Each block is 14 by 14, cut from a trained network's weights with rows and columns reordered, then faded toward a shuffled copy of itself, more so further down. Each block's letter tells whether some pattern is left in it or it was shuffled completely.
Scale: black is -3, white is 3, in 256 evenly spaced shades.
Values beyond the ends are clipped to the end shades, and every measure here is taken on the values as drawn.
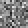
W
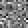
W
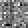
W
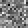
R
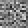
W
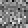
W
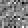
W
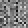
W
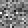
R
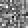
R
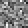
R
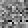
W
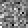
R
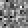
W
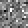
R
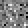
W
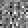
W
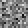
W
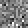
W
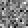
R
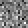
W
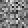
W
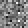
W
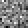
R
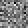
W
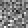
R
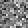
R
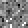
R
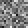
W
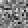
R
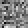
W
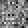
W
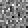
R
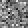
W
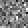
R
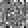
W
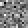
W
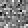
R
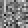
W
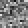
R
